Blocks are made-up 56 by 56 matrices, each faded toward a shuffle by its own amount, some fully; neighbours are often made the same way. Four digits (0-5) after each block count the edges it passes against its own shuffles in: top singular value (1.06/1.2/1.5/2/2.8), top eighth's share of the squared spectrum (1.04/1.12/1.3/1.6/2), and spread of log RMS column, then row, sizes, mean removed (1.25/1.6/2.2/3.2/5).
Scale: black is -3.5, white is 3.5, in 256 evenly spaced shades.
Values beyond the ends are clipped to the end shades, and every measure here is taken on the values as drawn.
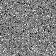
0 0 0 0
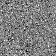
0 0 1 0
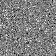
0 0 0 0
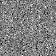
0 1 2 0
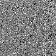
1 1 2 0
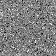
0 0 0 0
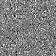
3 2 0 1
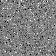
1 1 0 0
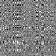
4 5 3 3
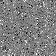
0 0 0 0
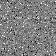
2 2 1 0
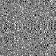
4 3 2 2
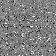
2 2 0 1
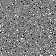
0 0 0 0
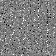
1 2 2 0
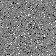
1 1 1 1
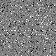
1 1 0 2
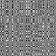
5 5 4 4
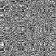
4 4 2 2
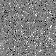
2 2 0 0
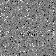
2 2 1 0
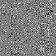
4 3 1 2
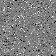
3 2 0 0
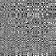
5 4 3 3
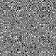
4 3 1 2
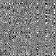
4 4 3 2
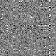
4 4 2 2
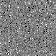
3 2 1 0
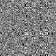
4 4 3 1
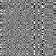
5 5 3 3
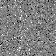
2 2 0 0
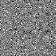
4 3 2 1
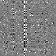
4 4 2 1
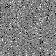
3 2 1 0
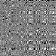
4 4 3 3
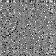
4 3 1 1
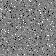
1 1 0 0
